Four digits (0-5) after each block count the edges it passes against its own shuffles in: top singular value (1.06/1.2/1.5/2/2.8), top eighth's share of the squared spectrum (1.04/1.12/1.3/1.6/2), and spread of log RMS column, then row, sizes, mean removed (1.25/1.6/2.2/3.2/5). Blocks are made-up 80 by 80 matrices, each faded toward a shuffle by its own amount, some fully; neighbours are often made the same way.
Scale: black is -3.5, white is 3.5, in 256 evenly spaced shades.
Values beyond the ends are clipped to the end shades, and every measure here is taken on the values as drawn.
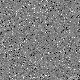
0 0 0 0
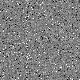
1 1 1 0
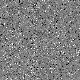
0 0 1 0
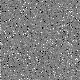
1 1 1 0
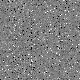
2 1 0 0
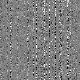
2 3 4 0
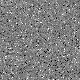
0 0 0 0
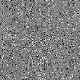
3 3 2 1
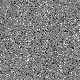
2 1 0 0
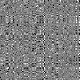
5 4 3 2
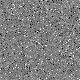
1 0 0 0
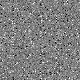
3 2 1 0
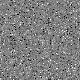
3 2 1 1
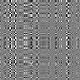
5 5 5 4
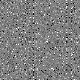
4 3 2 1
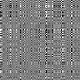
5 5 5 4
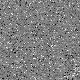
2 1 0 0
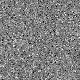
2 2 0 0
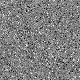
2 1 0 0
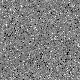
1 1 0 0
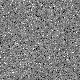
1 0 0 0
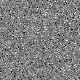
2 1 0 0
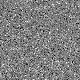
2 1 0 0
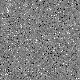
1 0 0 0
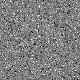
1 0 0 0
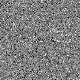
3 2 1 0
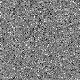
3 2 1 1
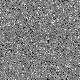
2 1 0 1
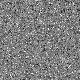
2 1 0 0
